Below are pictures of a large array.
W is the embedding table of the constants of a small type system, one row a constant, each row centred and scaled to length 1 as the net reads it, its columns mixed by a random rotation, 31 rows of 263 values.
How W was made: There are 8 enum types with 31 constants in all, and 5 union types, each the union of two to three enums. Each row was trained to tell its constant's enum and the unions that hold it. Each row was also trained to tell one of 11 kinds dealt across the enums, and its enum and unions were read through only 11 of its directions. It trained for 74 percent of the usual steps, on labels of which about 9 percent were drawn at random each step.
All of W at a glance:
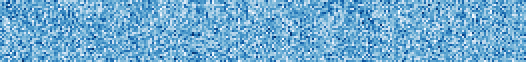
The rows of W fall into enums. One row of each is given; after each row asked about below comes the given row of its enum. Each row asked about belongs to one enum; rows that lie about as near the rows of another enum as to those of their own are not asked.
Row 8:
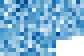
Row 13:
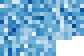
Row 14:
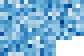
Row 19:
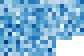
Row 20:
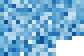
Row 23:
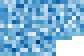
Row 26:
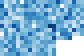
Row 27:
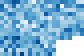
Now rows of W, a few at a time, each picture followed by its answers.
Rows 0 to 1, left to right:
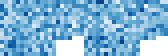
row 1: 27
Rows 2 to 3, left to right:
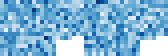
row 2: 13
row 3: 19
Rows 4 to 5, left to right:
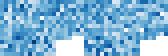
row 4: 27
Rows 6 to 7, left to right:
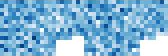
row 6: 8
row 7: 8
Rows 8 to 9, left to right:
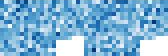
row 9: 14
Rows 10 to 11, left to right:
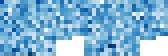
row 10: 23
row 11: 23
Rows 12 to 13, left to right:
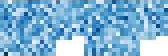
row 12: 19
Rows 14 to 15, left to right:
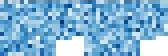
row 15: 13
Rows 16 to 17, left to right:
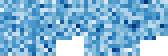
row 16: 19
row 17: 26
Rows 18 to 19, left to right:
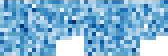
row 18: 14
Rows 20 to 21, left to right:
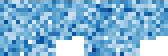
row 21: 20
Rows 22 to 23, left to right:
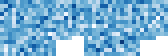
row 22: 13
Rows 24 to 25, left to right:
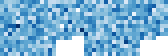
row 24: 19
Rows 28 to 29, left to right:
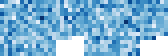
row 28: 13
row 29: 26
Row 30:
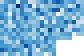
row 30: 23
